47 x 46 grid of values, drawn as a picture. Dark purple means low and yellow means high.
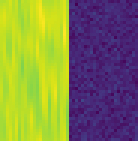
The table splits into one row of 2 panels. Panel 1,1: very high, streaked downward, faint in contrast. Panel 1,2: very low, fine-grained, faint in contrast.
